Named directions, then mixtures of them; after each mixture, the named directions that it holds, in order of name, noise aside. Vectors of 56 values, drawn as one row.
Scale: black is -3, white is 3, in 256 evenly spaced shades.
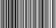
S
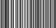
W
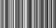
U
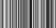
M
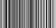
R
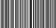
M, S, W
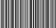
M, S, W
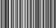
W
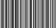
M, S, W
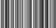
S, U, W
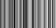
U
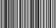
R, U, W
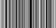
M, R, U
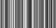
U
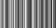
U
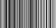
R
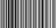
S
